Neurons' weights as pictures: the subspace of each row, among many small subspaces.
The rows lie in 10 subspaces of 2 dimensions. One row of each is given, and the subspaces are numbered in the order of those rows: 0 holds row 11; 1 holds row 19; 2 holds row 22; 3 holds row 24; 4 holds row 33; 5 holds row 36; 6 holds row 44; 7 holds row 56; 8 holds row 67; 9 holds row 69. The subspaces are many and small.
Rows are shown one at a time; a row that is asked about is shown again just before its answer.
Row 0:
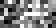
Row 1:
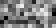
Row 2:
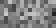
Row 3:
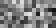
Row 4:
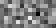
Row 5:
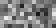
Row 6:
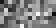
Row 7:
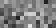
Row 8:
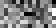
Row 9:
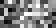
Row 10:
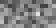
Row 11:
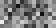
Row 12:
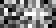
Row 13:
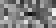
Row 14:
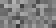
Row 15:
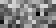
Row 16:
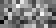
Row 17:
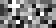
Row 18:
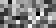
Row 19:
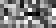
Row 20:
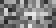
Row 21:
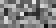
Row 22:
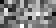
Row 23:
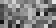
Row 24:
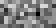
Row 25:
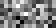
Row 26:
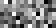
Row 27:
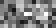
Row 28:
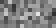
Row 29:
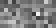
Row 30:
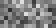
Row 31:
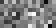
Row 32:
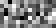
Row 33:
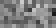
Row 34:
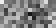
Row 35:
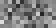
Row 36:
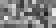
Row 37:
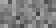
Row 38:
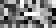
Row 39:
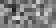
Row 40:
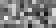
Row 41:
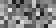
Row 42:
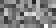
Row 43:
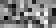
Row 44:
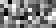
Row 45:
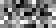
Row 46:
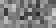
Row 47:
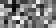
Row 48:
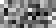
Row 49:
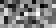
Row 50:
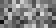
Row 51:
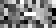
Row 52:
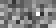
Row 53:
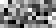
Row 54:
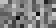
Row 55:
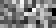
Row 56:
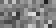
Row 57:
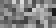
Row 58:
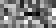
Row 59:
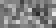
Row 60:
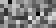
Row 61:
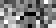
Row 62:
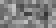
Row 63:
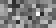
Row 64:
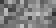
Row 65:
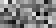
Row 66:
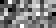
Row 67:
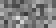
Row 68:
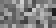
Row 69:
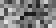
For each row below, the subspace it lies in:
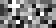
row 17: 5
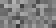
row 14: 8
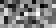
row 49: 3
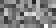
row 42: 3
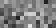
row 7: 9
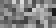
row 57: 4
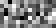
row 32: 6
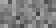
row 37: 2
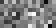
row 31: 7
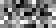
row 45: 0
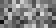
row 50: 0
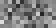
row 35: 0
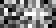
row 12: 2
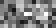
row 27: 8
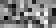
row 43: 5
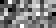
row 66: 9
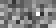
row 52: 4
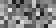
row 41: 5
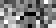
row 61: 9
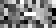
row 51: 1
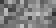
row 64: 2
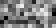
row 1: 0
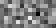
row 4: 1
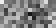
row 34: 7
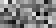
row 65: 7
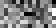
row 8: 1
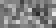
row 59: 4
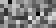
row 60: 6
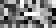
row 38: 1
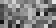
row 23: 3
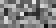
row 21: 3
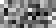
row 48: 7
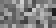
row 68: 4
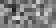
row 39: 8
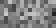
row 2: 6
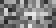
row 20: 2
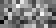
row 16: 0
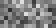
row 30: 5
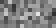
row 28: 6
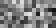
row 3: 4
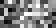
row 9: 9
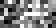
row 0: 9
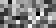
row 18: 6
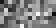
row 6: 2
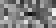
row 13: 1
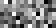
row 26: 2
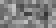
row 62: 8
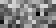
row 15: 3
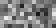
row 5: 0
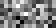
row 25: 8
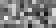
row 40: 5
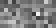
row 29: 7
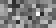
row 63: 5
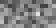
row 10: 3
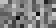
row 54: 9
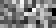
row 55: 4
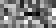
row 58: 1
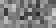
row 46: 6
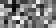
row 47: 8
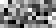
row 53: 7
